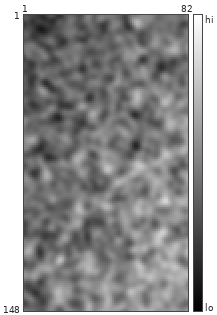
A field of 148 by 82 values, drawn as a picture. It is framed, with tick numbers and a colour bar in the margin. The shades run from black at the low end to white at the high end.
Stripes: none. Ninth with the highest average: bottom right. Grain: blotchy. Odd rows or columns: none. Slope: up to the bottom right. Mirror symmetry: none.
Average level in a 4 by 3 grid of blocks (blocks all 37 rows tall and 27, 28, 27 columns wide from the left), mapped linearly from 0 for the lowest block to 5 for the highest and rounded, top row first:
012
123
234
235
